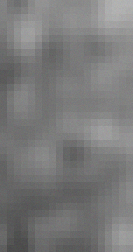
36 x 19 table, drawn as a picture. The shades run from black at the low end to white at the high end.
Grain: blotchy. Average level on the scale: 50%. Slope: up to the top right. Ninth with the lowest average: bottom left. Mirror symmetry: none. Ninth with the highest average: top right.
